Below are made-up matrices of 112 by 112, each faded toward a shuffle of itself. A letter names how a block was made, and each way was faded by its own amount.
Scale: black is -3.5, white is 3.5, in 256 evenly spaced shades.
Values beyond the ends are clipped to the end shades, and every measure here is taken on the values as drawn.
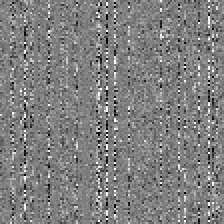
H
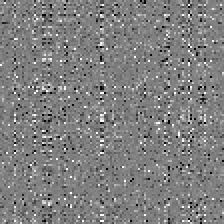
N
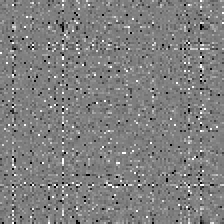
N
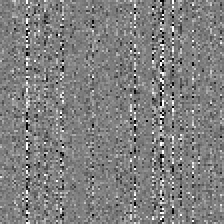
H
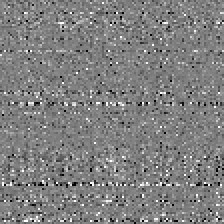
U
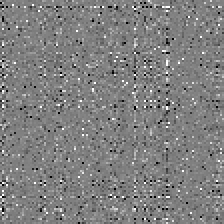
N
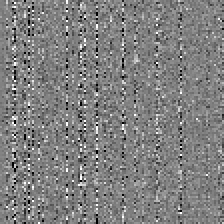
H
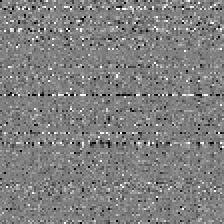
U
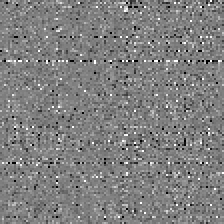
U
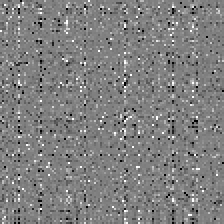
N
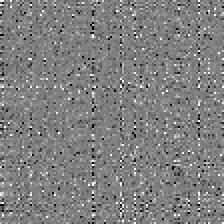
N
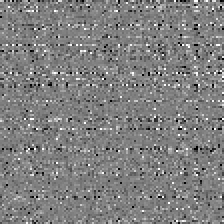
U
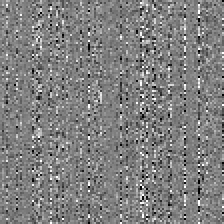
H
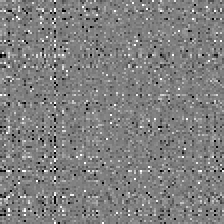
N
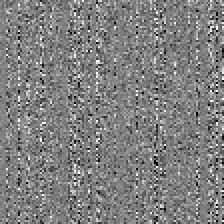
H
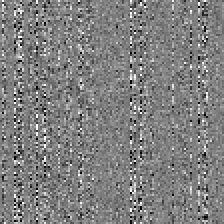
H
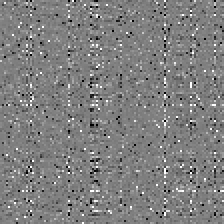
N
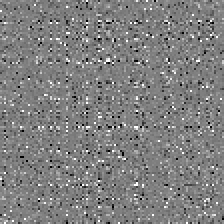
N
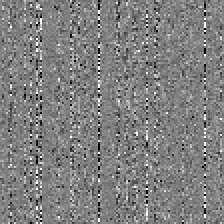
H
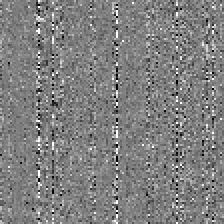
H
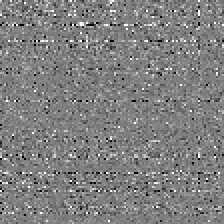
U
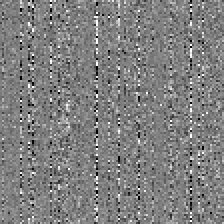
H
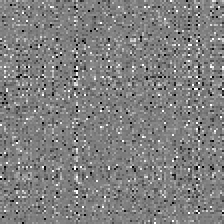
N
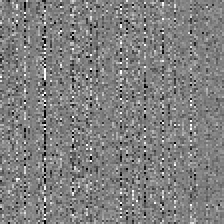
H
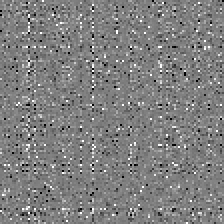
N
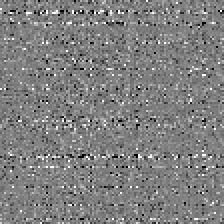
U
